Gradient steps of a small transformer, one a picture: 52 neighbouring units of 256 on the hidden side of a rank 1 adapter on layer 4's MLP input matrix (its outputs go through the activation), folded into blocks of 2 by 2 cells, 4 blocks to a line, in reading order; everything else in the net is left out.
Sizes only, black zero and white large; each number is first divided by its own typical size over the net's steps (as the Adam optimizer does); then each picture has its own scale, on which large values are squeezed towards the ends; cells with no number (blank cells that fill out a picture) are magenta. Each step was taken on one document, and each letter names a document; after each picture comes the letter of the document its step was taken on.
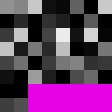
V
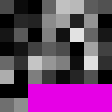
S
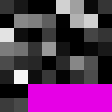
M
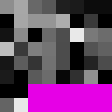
V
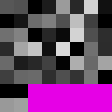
S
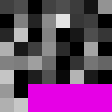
S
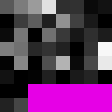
V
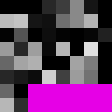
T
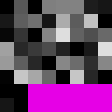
M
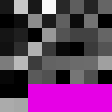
V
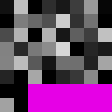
V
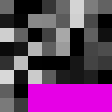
T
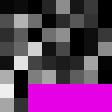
T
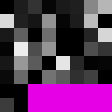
M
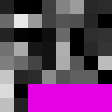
T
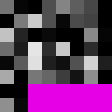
S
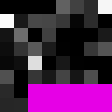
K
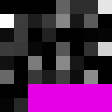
K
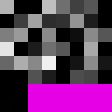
S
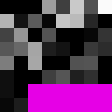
K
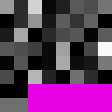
V
